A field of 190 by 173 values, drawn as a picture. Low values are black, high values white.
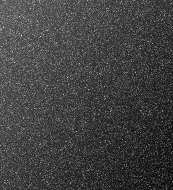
Values rise toward the top left. There are no regular stripes. Fine speckle covers the field. The ninth with the lowest average is the bottom right. No row or column stands out. The top left is the ninth with the highest average.
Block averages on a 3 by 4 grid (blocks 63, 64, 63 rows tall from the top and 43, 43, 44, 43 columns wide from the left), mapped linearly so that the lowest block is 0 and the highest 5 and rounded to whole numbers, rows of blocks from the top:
5 4 3 2
4 3 2 1
3 2 1 0
